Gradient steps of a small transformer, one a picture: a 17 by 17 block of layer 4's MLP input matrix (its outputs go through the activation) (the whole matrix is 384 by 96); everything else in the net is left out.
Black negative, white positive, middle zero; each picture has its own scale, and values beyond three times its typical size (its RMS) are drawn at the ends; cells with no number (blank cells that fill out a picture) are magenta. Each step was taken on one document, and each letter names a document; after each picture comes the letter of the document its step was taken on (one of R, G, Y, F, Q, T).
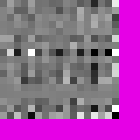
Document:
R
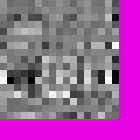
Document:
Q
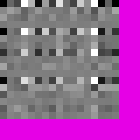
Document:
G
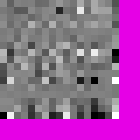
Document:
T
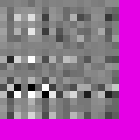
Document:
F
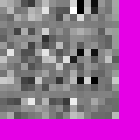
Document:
G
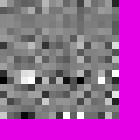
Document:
Q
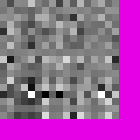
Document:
F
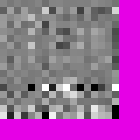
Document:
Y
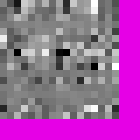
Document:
R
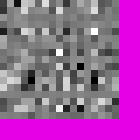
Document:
G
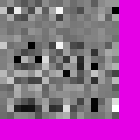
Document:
T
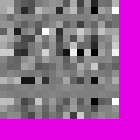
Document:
G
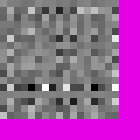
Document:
Y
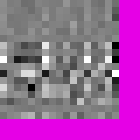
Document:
Q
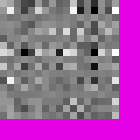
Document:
G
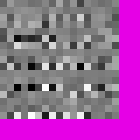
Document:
F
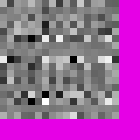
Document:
F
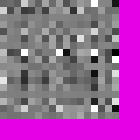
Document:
R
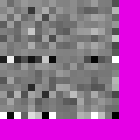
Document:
Y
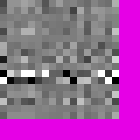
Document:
Q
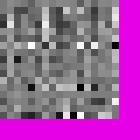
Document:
Y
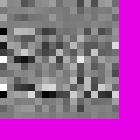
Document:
G
